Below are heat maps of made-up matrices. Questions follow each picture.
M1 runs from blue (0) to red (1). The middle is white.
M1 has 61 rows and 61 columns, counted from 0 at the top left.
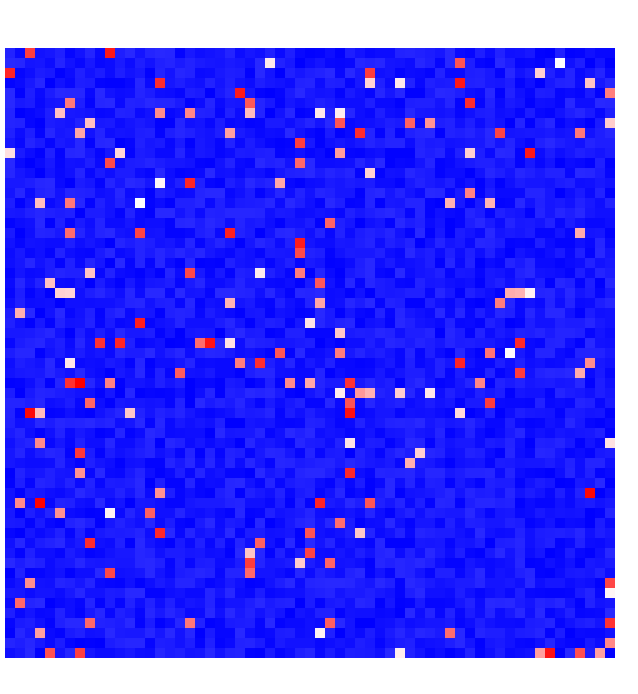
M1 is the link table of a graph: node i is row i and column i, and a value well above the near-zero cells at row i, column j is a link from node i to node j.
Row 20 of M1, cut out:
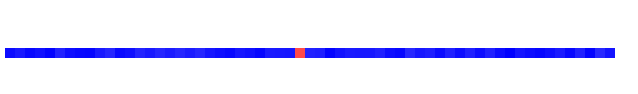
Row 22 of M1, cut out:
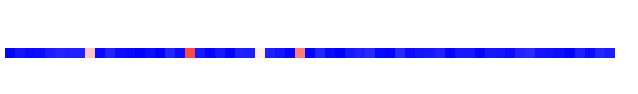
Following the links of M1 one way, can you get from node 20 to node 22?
yes
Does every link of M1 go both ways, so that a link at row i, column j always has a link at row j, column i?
yes
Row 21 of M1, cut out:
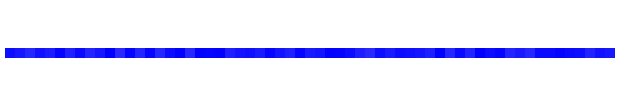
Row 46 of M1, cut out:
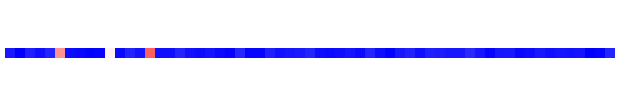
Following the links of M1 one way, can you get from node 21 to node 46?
no
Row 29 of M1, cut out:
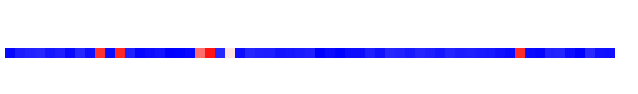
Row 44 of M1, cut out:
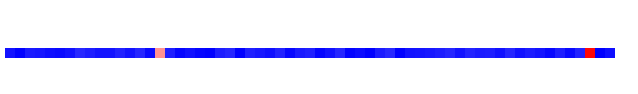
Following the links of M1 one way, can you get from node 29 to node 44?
yes
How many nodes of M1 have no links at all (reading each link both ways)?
6
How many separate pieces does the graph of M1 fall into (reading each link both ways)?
7
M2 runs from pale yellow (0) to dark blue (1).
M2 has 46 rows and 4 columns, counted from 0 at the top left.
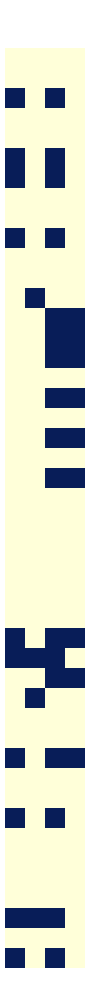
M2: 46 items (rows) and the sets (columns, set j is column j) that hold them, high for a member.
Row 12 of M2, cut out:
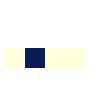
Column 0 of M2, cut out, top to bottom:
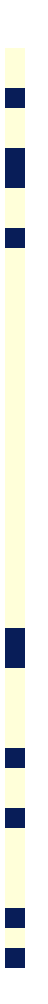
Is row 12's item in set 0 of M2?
no
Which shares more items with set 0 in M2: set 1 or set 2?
set 2
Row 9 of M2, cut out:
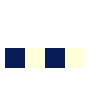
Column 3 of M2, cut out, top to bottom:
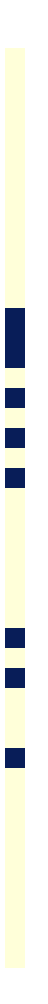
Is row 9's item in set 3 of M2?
no
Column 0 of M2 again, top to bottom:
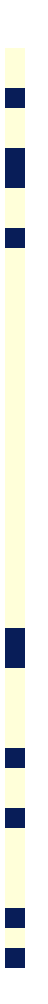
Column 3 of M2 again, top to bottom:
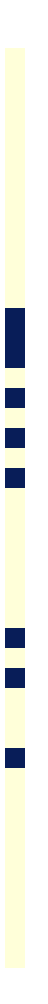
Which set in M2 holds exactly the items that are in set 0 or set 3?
2
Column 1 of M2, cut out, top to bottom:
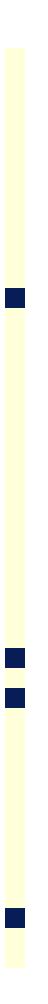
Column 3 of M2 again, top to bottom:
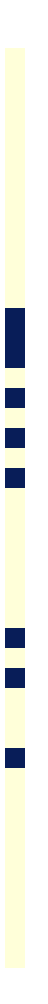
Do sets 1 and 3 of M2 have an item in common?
no
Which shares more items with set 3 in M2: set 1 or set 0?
set 0
